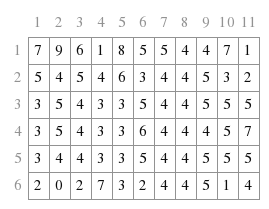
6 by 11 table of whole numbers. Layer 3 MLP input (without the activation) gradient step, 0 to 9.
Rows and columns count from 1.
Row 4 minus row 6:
1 5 2 -4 0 4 0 0 -1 4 3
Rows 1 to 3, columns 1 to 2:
7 9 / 5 4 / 3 5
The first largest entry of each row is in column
2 5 2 11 6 4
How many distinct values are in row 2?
5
